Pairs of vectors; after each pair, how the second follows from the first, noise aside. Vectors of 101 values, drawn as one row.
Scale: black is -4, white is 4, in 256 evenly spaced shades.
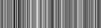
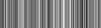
reversed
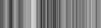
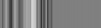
partly zeroed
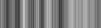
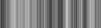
wrapped around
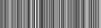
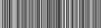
reversed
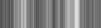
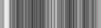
wrapped around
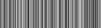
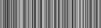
reversed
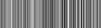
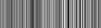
negated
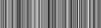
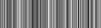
negated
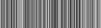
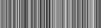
wrapped around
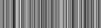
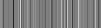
partly zeroed
